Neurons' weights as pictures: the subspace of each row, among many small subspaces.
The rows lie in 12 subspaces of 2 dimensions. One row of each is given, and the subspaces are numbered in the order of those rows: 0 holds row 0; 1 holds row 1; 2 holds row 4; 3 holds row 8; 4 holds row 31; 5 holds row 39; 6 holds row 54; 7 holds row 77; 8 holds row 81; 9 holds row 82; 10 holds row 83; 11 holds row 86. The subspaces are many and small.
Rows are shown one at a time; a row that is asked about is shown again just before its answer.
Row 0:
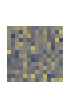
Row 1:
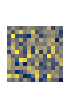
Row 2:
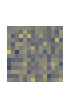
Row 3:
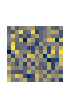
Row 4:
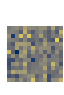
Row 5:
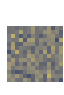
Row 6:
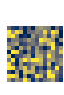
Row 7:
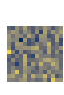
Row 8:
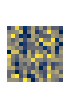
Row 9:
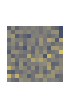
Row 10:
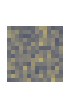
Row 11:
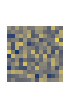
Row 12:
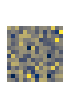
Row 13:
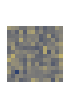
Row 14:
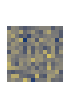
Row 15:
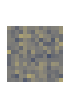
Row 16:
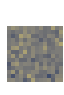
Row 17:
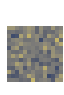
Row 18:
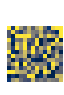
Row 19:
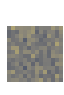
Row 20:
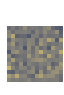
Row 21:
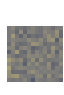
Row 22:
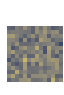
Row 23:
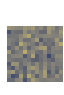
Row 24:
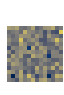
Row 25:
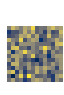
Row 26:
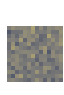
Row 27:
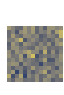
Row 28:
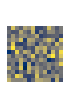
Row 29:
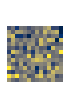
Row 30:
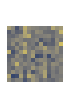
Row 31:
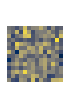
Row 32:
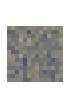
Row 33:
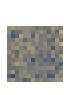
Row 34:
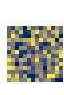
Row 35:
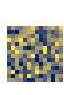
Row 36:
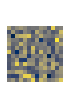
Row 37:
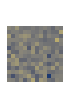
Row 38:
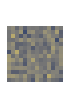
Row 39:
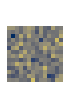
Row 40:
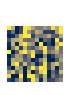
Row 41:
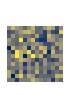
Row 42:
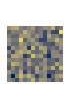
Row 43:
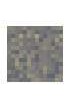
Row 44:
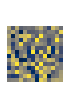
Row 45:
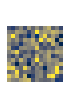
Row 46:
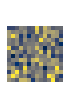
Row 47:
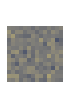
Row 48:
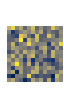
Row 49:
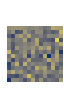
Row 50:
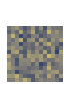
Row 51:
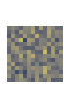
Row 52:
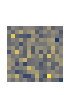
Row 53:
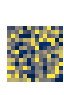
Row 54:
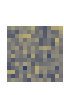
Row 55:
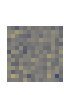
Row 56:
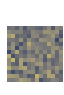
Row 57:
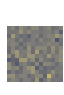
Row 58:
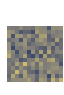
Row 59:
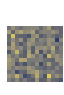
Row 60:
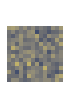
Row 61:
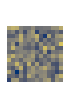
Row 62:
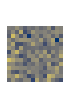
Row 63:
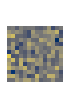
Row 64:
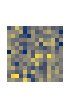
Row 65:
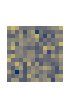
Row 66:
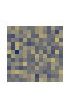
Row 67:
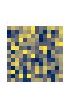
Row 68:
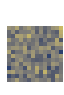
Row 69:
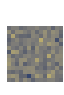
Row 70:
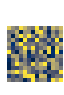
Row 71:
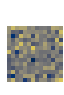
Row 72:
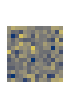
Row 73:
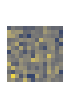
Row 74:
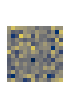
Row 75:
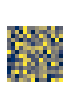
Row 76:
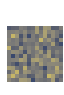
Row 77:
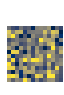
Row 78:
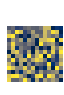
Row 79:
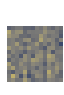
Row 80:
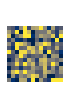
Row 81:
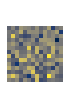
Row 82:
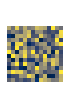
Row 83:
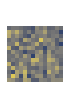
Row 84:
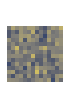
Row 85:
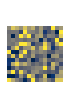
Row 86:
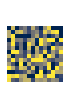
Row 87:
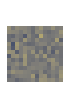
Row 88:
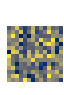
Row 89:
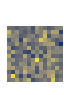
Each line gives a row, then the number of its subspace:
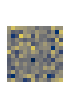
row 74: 0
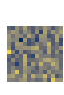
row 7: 0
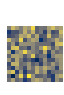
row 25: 7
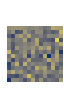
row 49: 6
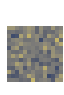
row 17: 5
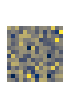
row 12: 8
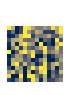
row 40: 3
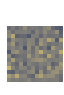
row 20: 11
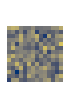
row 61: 4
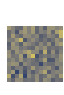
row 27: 3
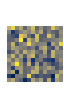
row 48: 0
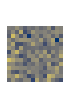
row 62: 5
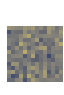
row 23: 10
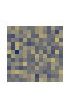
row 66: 9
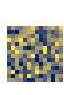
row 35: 9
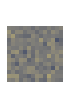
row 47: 1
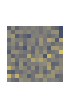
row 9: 11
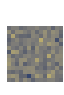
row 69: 1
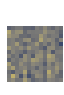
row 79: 10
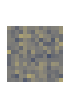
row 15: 3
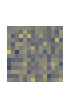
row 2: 2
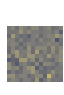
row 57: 8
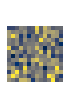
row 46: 5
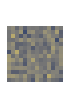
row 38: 2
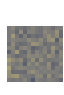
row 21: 2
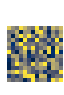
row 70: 10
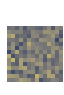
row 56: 9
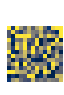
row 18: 11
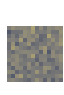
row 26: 7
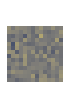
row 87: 9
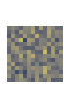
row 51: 10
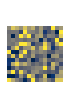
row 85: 2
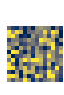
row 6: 7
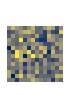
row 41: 8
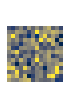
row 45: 4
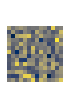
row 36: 1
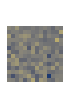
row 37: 8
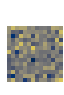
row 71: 0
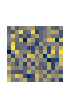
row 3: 6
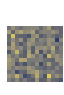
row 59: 1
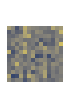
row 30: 3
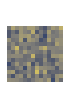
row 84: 6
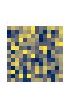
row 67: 7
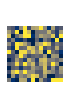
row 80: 4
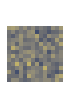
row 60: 4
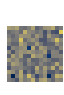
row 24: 8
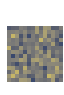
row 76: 5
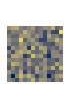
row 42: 8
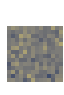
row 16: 2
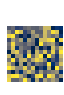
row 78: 6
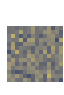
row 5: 7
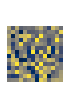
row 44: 8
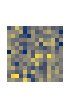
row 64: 3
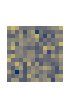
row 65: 4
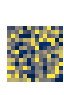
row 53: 4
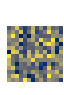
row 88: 3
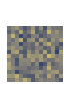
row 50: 3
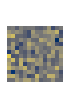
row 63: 9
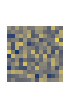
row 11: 9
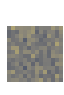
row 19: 6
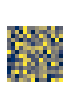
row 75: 5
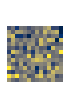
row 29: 11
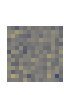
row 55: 7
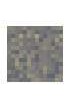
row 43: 4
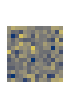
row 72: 0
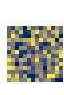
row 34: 4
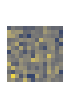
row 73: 10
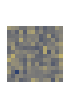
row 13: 5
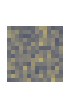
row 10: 6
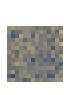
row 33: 0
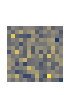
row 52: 1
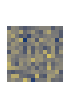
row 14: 10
